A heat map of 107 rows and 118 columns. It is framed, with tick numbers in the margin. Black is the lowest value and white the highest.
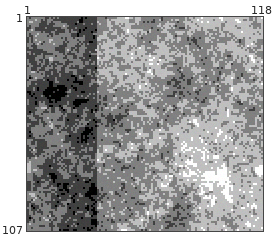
Ninth with the highest average: bottom right. Seam: vertical, 30% of the way across, the right part higher. Grain: blotchy.
